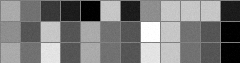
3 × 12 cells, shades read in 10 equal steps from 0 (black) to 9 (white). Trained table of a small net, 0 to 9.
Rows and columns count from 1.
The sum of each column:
17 11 17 7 12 15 7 22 21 15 13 1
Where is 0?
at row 1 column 5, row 2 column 12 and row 3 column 12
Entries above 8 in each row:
0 1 0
